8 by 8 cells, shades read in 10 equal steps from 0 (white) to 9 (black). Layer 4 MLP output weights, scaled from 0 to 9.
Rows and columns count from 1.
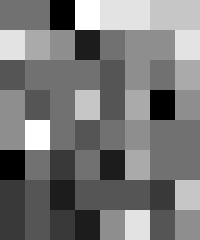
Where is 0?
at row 1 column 4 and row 5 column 2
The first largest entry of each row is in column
3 4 1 7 4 1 3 4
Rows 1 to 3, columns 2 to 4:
5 9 0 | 3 4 8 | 5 5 5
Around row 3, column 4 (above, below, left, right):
8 2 5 6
